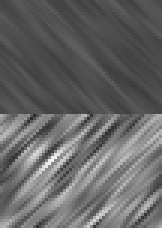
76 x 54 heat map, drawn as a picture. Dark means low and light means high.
It is made of 2 by 1 panels. Panel 1,1: low, slanting down to the right, faint in contrast. Panel 2,1: middling, slanting up to the right, strong in contrast.
